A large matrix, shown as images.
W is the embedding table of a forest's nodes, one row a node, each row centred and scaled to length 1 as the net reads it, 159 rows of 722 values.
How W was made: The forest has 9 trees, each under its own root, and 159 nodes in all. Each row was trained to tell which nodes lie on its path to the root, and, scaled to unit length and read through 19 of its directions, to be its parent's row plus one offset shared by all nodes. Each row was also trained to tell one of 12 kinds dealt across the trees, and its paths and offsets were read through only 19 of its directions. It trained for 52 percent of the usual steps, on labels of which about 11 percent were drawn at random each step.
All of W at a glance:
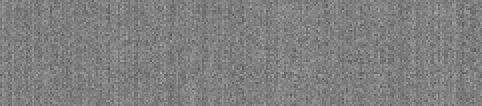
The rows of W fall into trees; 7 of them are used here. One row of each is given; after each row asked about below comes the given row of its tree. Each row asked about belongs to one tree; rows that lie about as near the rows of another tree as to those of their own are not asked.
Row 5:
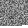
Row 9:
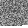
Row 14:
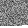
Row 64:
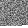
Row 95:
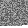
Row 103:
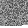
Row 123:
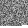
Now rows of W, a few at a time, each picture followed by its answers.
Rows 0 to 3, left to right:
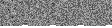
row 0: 95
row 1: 64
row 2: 95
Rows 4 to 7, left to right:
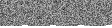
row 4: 123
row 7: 103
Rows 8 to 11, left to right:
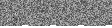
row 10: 14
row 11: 14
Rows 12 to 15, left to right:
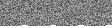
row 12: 95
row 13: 9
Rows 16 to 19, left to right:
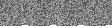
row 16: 9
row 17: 103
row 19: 14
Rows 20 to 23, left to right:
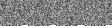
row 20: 9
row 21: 14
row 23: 64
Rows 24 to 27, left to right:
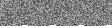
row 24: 103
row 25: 103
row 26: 5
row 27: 95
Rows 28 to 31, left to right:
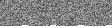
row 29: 9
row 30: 95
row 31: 14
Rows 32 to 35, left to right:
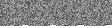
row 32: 123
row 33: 123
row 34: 14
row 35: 14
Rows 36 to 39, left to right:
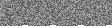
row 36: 103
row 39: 9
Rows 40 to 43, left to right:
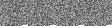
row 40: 95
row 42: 9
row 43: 9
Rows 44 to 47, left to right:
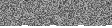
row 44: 64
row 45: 14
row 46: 123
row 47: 64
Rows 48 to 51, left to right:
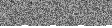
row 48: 14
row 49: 9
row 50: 5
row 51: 9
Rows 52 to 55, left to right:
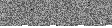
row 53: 9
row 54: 5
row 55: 103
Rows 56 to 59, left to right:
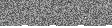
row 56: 64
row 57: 64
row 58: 9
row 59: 5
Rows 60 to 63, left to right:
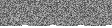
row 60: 123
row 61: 95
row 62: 5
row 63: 5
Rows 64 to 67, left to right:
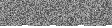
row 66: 9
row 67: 14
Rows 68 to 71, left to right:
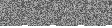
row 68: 95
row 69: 14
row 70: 103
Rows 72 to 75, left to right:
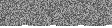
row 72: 103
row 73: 103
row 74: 14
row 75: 95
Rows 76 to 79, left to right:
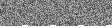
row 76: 9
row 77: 95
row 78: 5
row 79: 9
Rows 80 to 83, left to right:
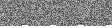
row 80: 9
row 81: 14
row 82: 95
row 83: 14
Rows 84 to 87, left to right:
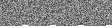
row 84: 95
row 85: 9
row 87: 14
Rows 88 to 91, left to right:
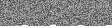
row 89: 95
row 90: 14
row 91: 64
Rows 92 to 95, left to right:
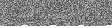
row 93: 14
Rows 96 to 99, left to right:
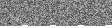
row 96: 123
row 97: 9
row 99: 123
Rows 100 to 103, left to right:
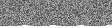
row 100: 9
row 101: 14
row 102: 103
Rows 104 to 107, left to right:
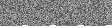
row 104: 9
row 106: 123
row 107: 5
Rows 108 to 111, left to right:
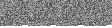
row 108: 123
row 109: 14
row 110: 14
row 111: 9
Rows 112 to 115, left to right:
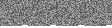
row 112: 14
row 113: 5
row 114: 5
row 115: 5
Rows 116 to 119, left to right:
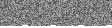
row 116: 123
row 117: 14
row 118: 14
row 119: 5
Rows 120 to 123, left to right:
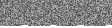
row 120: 103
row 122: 95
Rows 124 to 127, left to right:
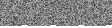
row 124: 14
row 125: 64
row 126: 9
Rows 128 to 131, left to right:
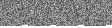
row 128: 103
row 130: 9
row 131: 95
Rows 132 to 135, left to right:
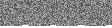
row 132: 103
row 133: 9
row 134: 64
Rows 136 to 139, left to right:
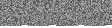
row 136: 64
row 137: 103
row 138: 95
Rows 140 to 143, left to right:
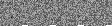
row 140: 9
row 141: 14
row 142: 95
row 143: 95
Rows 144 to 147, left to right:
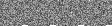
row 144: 14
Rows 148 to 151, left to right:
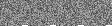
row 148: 64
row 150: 64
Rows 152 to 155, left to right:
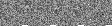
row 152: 64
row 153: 9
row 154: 9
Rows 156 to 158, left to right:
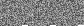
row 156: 9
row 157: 14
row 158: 95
